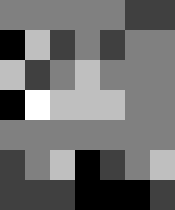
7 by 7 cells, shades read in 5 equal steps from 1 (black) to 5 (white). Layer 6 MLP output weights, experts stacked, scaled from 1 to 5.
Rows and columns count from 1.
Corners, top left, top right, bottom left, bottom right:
3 2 2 2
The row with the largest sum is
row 4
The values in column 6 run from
1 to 3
